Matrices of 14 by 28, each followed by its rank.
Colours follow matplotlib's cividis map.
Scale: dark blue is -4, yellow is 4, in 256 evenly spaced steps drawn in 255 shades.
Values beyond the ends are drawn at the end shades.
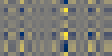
one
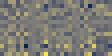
three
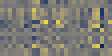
three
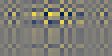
one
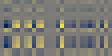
one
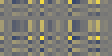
one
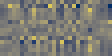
three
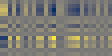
one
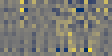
three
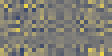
three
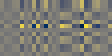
one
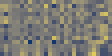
three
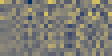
three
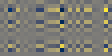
one
